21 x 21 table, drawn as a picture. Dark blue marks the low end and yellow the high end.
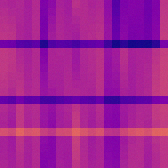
Odd patch: lower, in the top right. Odd lines: rows 6, 13 and 17. Ninth with the lowest average: top right.
